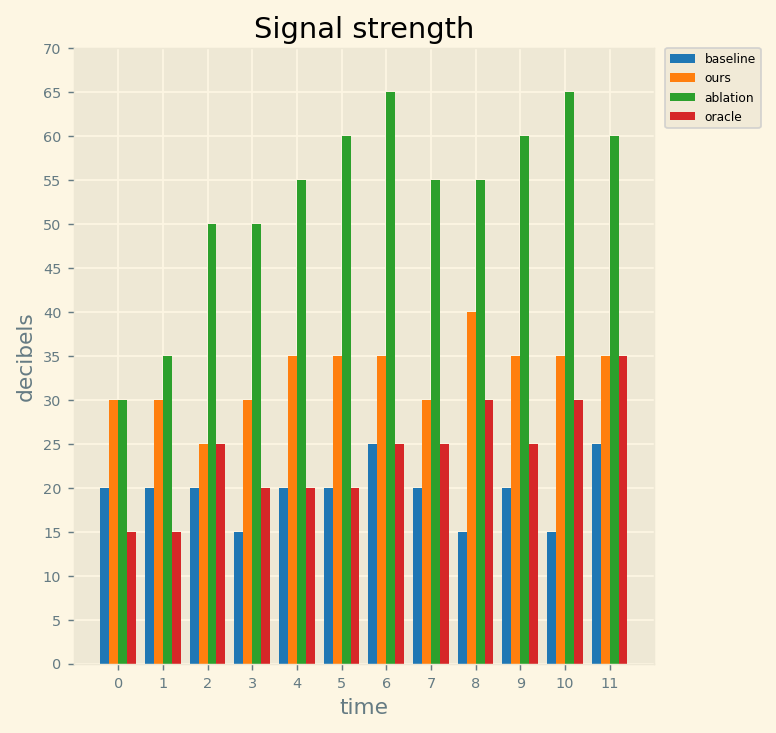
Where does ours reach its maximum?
8
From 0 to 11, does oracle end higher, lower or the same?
higher
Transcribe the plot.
Title: Signal strength
x-axis: time, ticks 0 1 2 3 4 5 6 7 8 9 10 11
y-axis: decibels, ticks 0 5 10 15 20 25 30 35 40 45 50 55 60 65 70
Legend: baseline, ours, ablation, oracle
Values:
baseline: 20 20 20 15 20 20 25 20 15 20 15 25
ours: 30 30 25 30 35 35 35 30 40 35 35 35
ablation: 30 35 50 50 55 60 65 55 55 60 65 60
oracle: 15 15 25 20 20 20 25 25 30 25 30 35
